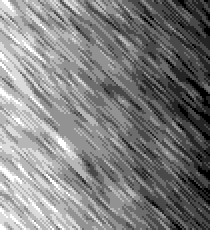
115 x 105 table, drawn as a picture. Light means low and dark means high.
Average level on the scale: 50%. Odd rows or columns: none. Slope: up to the right. Grain: diagonal, down to the right. Ninth with the lowest average: bottom left.
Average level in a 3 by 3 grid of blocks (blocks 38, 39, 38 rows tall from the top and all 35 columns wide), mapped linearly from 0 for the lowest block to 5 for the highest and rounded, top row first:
1 3 5
1 3 5
0 2 5
